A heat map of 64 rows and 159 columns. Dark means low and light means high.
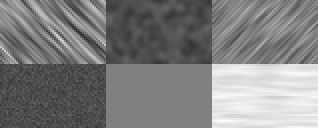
The table splits into 2 rows of 3 panels. Panel 1,1: middling, slanting down to the right, strong in contrast. Panel 1,2: low, blotchy, faint in contrast. Panel 1,3: middling, slanting up to the right. Panel 2,1: low, fine-grained, faint in contrast. Panel 2,2: middling, flat. Panel 2,3: very high, streaked across, faint in contrast.
